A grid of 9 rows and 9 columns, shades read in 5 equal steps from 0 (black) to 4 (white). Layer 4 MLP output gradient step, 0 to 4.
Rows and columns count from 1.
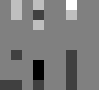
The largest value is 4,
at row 1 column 7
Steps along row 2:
up down down up same up down same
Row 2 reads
2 3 2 1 2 2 3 2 2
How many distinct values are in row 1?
3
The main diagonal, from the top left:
2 3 2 2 2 2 1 2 2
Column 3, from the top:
2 2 2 2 2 2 2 2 2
